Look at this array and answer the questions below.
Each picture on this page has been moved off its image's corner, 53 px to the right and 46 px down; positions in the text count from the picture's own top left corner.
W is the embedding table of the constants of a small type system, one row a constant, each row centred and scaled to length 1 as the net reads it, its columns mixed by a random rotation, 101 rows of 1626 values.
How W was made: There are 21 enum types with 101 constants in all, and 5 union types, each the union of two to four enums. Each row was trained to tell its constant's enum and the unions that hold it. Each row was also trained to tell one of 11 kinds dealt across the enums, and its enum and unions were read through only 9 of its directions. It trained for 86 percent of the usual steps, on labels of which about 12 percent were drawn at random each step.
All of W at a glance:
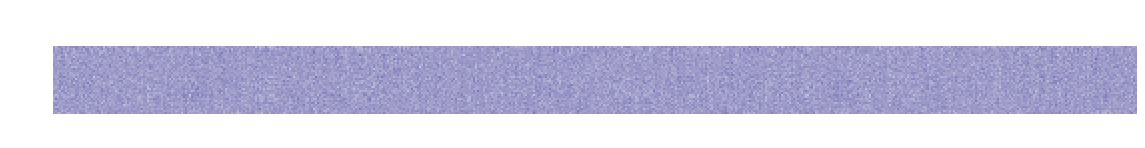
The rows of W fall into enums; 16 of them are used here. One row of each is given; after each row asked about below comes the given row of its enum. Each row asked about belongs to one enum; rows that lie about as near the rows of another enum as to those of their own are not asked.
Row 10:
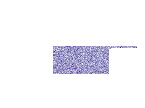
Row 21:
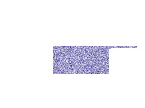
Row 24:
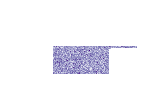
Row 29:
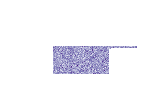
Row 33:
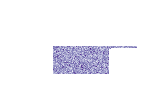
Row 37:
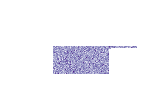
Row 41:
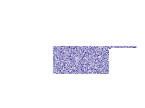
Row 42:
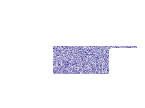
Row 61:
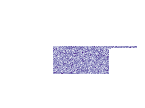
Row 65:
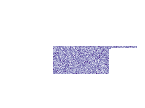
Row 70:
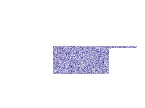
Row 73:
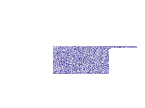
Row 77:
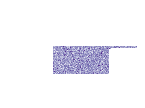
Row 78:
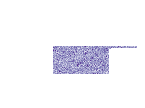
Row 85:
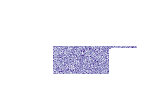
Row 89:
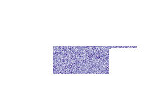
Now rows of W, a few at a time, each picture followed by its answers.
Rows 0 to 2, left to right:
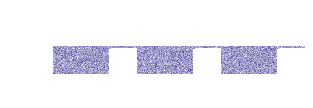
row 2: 77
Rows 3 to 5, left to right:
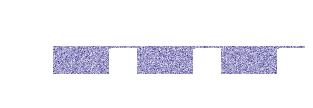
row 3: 37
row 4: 61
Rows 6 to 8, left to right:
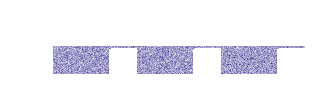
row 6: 61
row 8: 73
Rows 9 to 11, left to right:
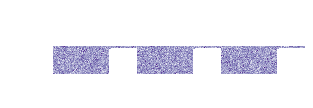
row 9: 77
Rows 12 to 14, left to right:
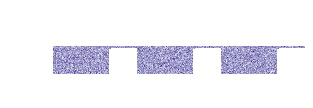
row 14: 65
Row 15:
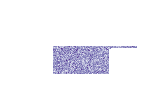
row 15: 10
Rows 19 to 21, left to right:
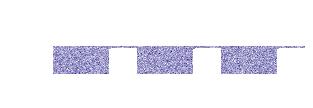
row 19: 24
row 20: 21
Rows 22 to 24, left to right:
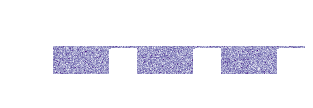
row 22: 65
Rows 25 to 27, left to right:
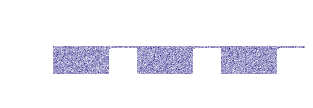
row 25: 61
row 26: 85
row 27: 78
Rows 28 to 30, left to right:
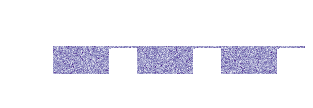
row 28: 10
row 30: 10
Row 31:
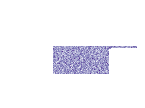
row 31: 33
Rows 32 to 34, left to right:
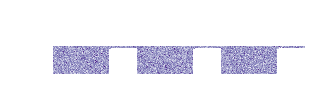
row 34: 73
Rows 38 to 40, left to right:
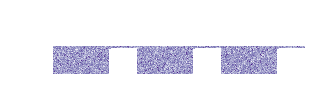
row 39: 73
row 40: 85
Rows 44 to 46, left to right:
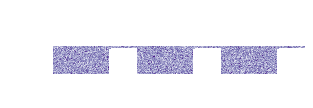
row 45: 10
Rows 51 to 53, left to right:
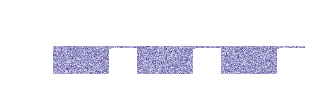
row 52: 21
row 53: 85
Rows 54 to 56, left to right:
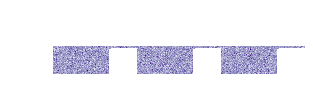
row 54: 61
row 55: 73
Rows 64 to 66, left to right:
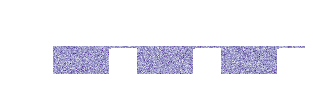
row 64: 41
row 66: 61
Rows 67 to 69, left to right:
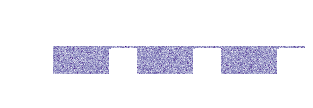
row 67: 33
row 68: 10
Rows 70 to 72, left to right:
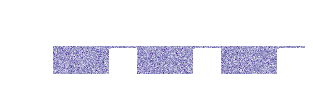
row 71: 24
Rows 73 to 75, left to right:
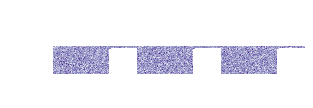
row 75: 24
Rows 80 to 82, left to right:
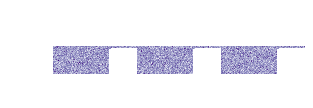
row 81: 73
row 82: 89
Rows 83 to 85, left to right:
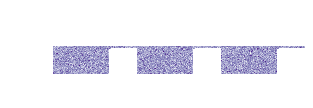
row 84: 24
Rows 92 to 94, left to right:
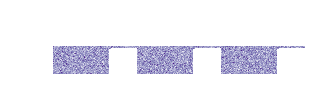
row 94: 33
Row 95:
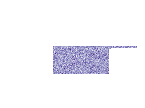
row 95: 89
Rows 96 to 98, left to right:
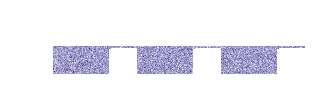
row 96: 85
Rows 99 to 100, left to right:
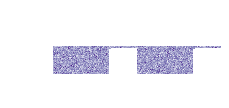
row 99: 89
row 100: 85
